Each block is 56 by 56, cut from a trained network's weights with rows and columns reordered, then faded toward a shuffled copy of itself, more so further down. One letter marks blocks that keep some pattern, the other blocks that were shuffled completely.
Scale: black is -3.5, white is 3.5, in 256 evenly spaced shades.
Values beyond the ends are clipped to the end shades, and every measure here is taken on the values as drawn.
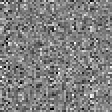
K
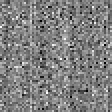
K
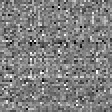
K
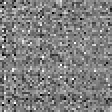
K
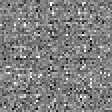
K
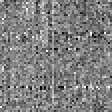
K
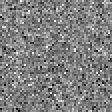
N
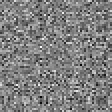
K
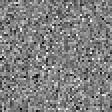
N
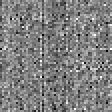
K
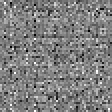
K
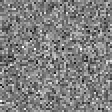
N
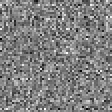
K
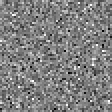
N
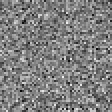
K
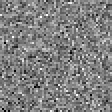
N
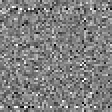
K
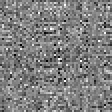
K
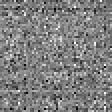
K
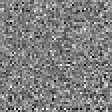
K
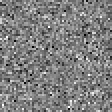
N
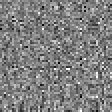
K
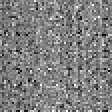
K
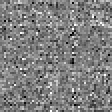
K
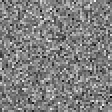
N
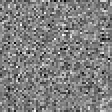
K
